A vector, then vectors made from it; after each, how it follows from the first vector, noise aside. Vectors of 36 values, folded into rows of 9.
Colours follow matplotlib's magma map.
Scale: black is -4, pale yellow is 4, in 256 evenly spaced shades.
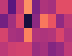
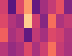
sign-scrambled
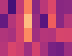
sign-scrambled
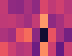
reversed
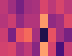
reversed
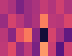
reversed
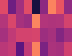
wrapped around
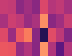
reversed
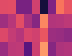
wrapped around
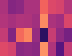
reversed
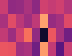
reversed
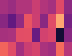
wrapped around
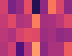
wrapped around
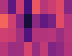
sign-scrambled
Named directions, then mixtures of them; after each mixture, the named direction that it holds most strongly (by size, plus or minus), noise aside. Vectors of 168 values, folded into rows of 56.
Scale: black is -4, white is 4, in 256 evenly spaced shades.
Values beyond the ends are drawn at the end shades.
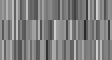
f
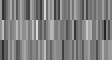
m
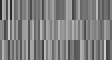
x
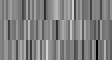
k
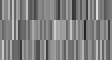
f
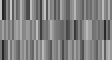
m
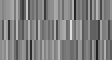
k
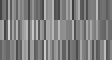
x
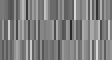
k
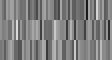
f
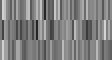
m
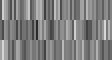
m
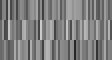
f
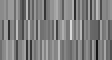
k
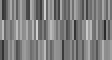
m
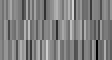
k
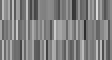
f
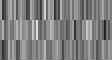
m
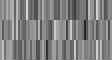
f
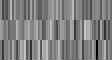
k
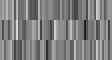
f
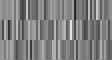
f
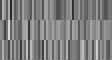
x
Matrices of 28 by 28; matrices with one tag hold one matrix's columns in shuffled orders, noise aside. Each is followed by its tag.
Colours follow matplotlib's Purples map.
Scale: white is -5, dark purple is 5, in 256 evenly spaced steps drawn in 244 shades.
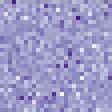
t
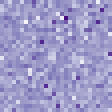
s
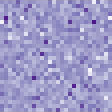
s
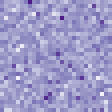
t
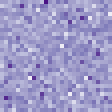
t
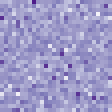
t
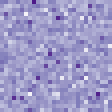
t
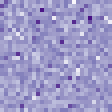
s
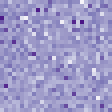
s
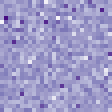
s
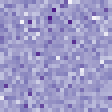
s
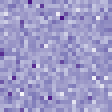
t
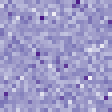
t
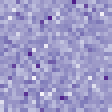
t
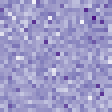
s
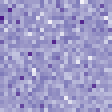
s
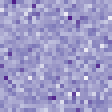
t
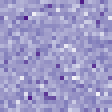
t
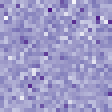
s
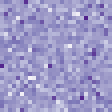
t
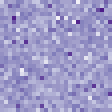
s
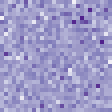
s
